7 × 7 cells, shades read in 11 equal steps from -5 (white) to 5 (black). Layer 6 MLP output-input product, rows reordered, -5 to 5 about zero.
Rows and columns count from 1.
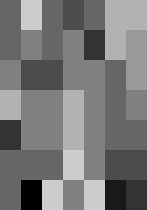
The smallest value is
-3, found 4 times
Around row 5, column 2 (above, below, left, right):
0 1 3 0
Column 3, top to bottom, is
1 1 2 0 0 1 -3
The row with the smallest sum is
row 4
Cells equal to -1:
2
